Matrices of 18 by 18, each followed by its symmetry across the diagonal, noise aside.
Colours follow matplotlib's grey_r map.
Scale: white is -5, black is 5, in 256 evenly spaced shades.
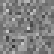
neither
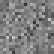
neither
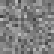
antisymmetric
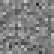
neither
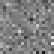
antisymmetric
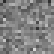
neither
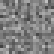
antisymmetric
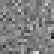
antisymmetric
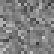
antisymmetric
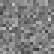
neither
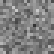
neither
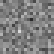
antisymmetric
